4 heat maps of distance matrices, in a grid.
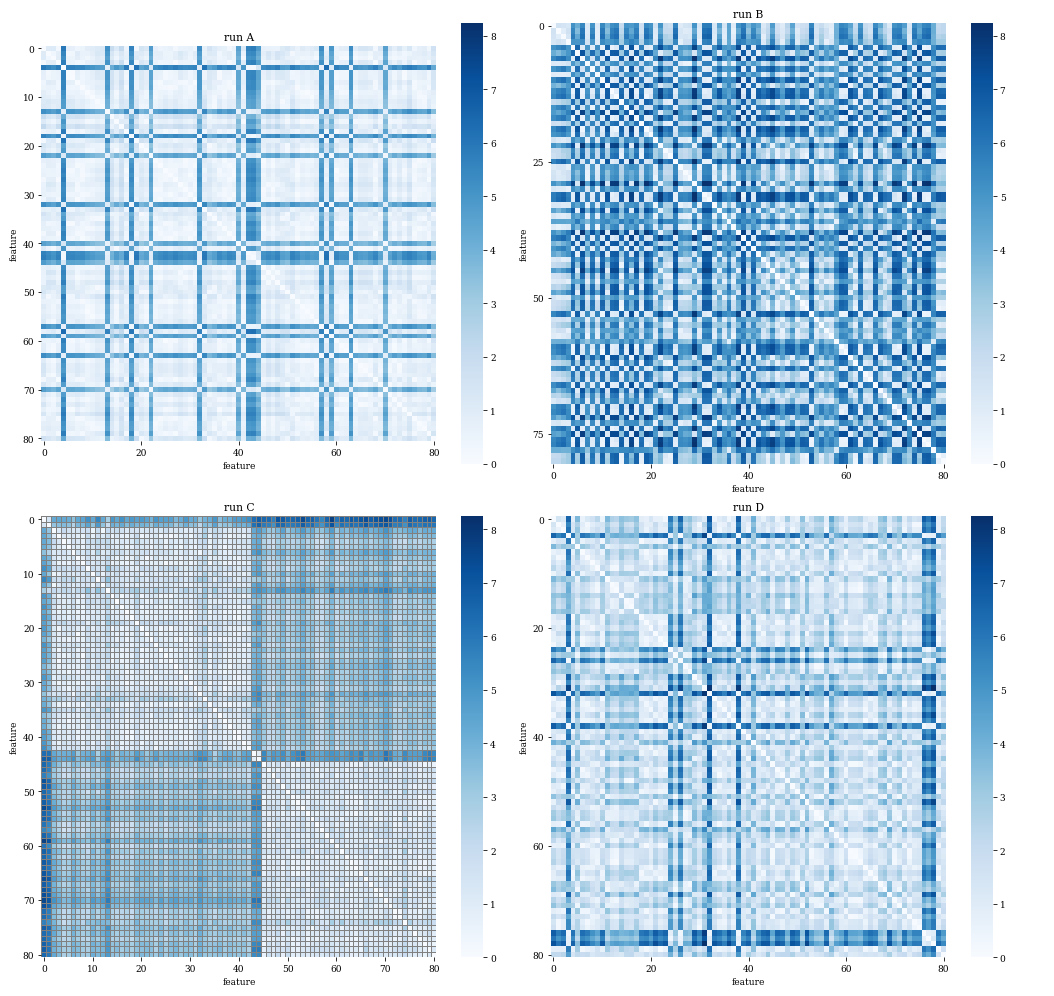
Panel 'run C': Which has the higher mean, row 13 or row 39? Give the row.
13
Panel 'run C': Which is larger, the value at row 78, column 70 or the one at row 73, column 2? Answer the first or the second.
the second
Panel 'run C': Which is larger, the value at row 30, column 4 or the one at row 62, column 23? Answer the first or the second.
the second
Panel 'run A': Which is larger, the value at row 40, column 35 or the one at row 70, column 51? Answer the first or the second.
the second
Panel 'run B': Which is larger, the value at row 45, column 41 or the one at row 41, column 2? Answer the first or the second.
the first
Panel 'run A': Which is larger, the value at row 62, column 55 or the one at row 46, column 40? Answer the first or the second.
the second
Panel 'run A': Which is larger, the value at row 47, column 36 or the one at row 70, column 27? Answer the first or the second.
the second
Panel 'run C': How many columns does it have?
81
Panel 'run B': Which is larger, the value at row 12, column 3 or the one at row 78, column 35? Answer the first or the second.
the first
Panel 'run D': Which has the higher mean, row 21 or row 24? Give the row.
24
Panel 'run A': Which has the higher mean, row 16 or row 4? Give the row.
4
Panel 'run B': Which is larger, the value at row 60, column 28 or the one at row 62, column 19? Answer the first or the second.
the second
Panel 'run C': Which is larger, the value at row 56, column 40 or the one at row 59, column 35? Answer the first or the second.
the second
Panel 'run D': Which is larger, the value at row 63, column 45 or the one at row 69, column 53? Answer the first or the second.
the second
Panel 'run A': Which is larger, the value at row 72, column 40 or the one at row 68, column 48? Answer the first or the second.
the first
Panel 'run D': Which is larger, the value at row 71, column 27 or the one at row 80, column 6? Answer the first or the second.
the second
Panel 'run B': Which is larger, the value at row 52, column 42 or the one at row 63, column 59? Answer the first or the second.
the first
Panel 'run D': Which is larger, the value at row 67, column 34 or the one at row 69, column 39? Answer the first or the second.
the first
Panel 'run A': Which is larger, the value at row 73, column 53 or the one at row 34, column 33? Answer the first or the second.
the second
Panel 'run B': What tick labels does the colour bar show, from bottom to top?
0, 1, 2, 3, 4, 5, 6, 7, 8
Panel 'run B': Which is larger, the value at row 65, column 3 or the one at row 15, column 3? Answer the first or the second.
the second
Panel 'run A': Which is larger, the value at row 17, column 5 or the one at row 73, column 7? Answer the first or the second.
the second
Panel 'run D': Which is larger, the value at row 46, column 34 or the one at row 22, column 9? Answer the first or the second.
the second
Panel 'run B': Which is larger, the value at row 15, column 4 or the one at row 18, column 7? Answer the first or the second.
the second
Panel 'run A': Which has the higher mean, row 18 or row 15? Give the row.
18
